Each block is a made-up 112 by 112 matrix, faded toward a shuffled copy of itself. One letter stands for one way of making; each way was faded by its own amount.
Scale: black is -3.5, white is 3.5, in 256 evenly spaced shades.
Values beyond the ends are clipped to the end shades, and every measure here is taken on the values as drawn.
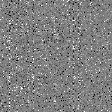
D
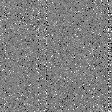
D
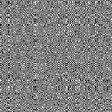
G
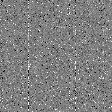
D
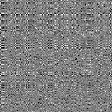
G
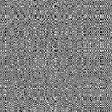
G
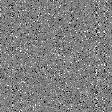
D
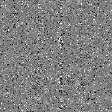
D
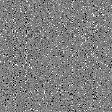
D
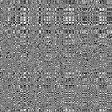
G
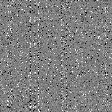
D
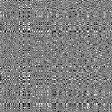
G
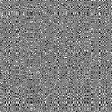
G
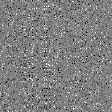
D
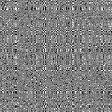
G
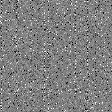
D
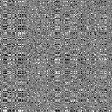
G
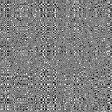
G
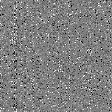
D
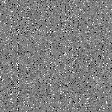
D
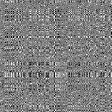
G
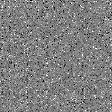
D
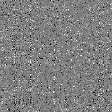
D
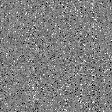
D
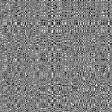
G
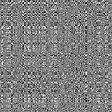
G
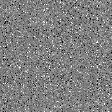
D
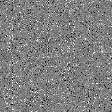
D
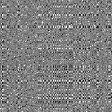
G
